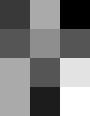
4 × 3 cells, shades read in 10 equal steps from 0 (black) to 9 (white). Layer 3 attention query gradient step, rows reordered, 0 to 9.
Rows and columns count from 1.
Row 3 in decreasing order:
8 6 3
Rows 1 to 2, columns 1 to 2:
2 6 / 3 5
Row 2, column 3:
3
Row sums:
8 11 17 16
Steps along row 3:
down up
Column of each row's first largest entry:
2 2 3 3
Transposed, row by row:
2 3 6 6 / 6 5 3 1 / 0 3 8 9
